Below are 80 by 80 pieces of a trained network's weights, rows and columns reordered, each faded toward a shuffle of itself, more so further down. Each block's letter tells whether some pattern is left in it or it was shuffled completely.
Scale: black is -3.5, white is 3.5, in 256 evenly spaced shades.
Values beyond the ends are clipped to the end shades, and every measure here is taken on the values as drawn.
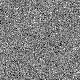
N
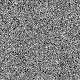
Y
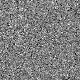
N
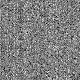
N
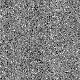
N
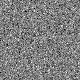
Y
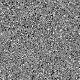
N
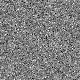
Y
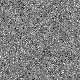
Y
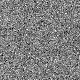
Y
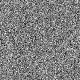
Y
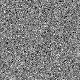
N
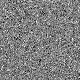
Y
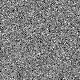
Y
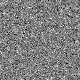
N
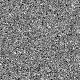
Y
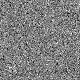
Y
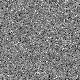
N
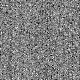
N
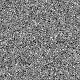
Y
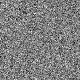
N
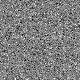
N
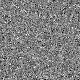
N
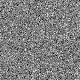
Y
